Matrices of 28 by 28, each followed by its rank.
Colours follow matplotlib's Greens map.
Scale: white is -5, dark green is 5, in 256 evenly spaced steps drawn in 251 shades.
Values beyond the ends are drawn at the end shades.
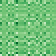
two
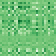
two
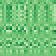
two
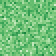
full rank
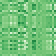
two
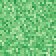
full rank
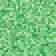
full rank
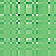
one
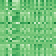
two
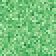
full rank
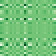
one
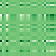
one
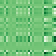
one
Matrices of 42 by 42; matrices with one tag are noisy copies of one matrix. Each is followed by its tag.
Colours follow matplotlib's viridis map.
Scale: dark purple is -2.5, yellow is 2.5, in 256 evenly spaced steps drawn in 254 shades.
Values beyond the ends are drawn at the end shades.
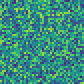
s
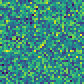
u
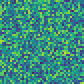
s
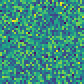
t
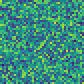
u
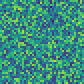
t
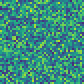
u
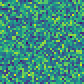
u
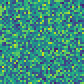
s
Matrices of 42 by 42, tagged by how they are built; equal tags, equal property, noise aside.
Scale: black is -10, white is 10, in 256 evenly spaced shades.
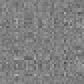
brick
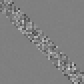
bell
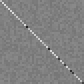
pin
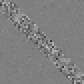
bell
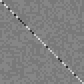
pin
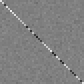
pin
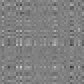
brick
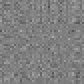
brick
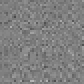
brick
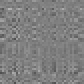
brick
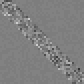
bell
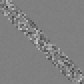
bell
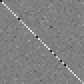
pin
